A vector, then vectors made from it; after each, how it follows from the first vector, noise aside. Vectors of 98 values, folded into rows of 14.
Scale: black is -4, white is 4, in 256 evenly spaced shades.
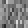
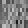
negated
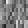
copied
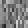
copied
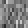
copied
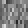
negated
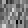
negated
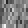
negated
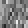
copied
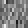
negated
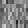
negated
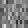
negated
